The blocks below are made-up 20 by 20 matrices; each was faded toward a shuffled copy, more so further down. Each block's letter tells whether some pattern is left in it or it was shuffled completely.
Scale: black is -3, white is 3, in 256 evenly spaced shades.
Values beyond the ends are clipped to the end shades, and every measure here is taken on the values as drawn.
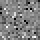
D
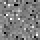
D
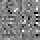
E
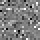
D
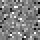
D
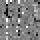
E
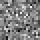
D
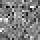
E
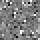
D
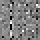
E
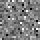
D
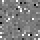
D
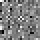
E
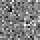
D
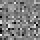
E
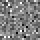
D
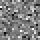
D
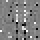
E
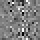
E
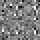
E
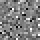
D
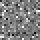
D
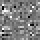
E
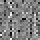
E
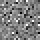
D
